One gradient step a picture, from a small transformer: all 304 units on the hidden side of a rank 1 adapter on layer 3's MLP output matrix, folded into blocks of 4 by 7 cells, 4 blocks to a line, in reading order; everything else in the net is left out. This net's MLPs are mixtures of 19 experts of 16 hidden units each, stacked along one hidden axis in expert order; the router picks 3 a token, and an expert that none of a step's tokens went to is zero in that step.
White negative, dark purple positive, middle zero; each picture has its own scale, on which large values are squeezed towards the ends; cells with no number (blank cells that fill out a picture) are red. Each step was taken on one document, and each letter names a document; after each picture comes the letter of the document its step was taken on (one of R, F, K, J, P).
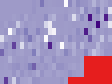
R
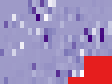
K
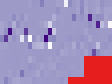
R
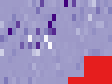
R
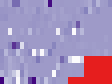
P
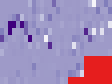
K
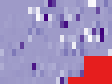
K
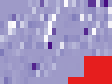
R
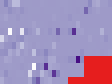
P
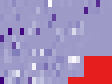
P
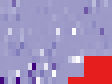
P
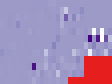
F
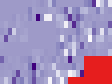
K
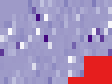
K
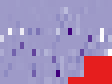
F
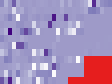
P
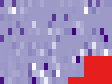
P
